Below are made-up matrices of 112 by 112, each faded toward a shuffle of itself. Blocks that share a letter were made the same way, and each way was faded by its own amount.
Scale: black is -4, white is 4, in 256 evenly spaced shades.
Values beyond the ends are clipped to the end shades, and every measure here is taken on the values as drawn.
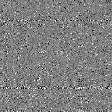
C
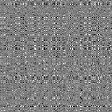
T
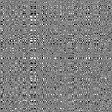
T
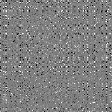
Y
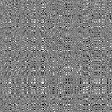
T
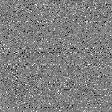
C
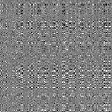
T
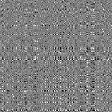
T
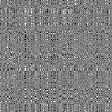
T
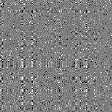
Y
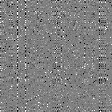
Y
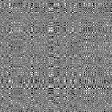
T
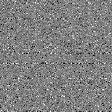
C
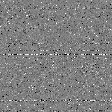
C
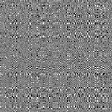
T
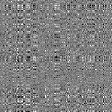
T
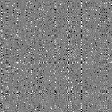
Y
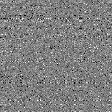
C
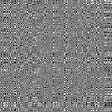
T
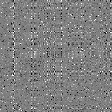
Y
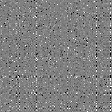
Y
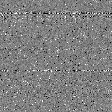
C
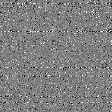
C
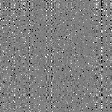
Y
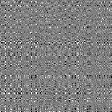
T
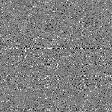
C
